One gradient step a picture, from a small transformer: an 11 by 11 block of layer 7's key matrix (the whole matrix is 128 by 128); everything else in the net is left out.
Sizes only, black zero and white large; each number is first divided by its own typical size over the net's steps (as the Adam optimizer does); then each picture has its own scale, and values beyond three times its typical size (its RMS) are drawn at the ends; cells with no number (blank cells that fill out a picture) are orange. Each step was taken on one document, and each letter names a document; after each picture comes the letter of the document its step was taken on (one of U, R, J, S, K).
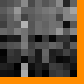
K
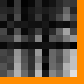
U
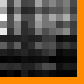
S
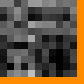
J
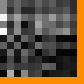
S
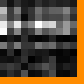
S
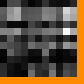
K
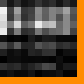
S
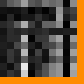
K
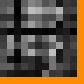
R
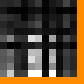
U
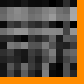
K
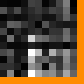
U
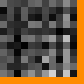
J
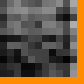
K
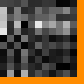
S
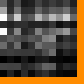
S
